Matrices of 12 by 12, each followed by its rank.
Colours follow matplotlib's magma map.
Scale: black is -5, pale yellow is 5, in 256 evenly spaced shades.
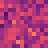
full rank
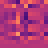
two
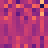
two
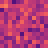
full rank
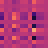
one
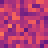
full rank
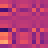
one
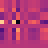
one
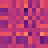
two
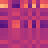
one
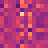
two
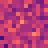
full rank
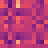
two
